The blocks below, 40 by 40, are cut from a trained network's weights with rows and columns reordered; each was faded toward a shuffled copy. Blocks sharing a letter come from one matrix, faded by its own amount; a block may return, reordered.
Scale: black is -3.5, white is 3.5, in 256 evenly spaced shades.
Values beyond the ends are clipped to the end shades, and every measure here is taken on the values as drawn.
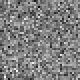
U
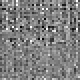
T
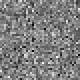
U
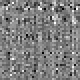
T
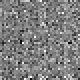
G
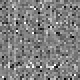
G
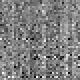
T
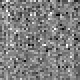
G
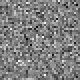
U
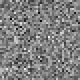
U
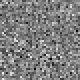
U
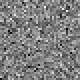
U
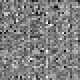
T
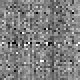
T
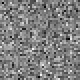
U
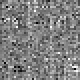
G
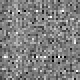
G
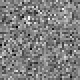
U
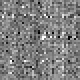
T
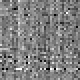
T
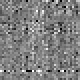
T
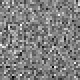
U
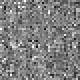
G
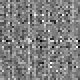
T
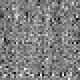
G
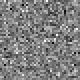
U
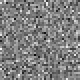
U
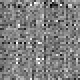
T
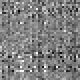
T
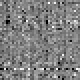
T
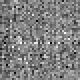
G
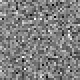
U
